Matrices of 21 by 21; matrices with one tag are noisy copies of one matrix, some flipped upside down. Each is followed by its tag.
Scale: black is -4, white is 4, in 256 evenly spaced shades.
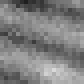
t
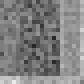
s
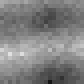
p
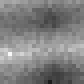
p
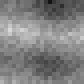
p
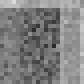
s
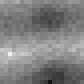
p
